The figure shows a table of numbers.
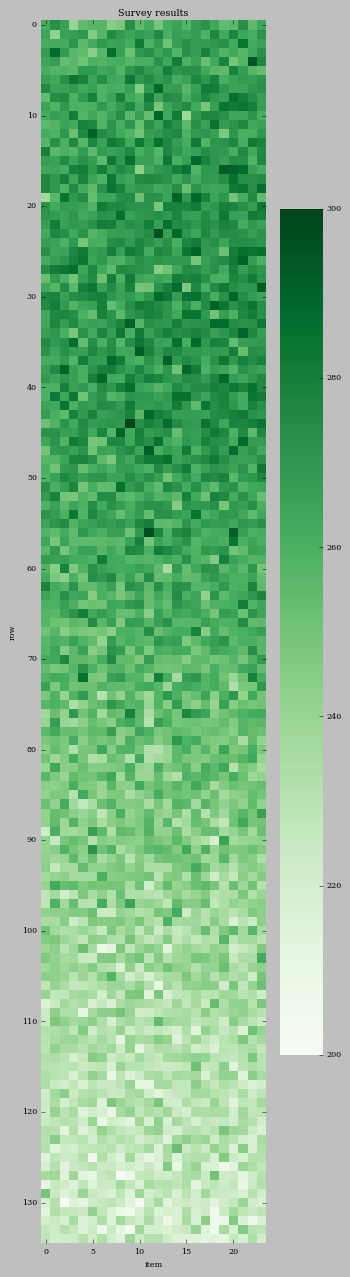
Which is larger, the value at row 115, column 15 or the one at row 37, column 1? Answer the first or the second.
the second
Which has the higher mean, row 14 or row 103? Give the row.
14
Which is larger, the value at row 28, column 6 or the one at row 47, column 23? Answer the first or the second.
the second
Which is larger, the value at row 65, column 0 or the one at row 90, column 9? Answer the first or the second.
the first
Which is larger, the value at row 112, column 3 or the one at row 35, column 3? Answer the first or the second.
the second
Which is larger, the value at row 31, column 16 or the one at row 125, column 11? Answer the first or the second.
the first
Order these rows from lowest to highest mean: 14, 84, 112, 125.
125, 112, 84, 14
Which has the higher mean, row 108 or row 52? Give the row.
52
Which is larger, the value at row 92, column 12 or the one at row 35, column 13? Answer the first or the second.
the second
